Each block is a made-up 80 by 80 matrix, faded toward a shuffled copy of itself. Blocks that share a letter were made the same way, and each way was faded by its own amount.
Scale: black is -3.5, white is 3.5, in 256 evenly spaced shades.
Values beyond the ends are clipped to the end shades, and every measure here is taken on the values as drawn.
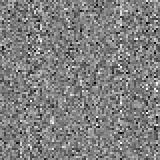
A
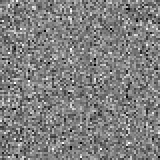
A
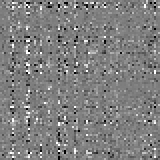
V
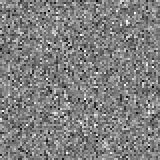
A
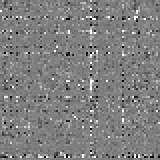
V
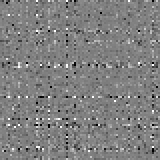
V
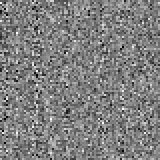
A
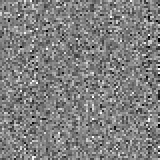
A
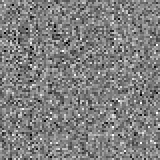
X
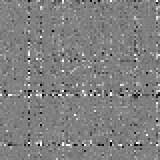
V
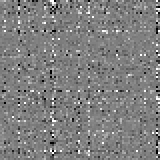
V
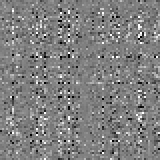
V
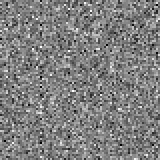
A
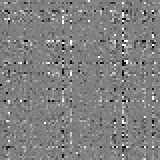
V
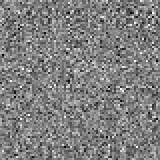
X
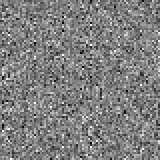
A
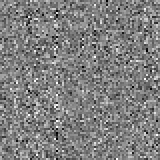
A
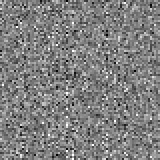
A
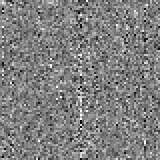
A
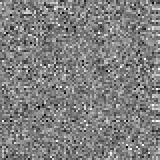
X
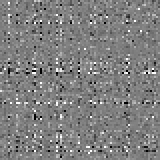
V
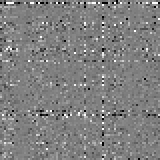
V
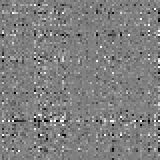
V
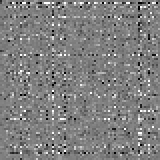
V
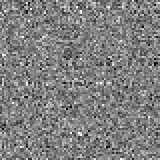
X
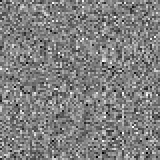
X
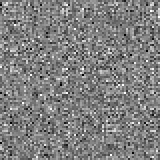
X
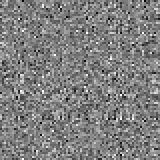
X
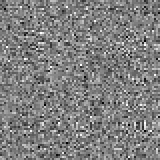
X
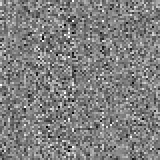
A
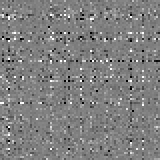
V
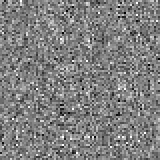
X
